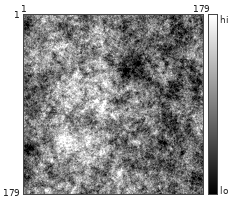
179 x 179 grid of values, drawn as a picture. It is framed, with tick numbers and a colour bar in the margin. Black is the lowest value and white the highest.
The histogram is bell-shaped. Neither half mirrors the other. There are no regular stripes. No row or column stands out. The texture is blotchy.
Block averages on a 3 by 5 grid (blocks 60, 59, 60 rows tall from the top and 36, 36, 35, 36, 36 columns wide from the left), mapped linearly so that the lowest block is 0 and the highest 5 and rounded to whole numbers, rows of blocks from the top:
33200 | 25410 | 25310
